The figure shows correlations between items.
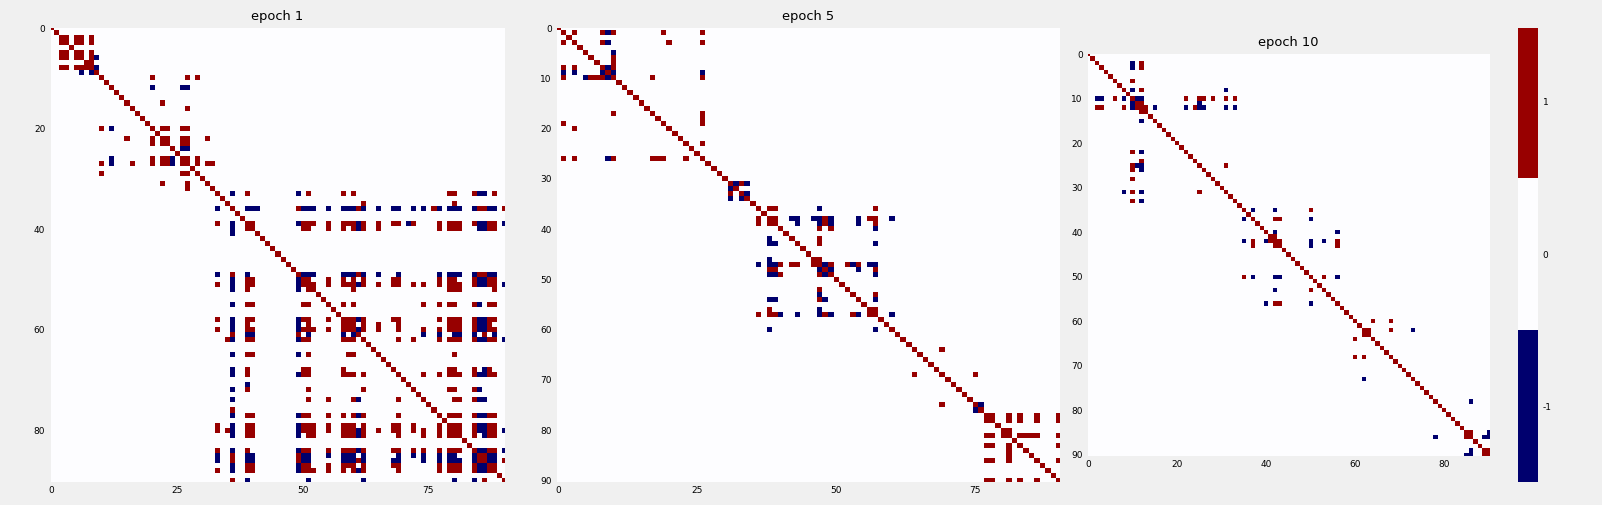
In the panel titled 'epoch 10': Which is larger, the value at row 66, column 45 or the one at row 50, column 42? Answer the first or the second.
the first
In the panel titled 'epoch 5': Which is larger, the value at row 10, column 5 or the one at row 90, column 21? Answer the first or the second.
the second
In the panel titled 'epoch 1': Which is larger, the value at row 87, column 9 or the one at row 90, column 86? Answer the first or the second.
the second
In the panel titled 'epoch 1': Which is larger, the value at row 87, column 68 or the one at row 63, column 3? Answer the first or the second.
the first
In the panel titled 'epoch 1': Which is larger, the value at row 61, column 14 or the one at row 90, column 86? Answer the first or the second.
the second
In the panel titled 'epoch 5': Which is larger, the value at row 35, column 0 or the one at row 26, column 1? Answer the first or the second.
the second
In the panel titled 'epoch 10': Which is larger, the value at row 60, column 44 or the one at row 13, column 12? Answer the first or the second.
the second
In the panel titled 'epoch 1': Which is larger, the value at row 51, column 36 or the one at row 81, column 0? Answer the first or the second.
the second
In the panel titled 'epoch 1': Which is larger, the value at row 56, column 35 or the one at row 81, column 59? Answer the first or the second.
the second
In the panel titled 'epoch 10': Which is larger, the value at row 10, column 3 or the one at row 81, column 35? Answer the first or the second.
the second
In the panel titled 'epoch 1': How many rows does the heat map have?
91
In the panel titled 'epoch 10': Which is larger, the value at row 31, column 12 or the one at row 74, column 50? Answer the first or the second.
the second
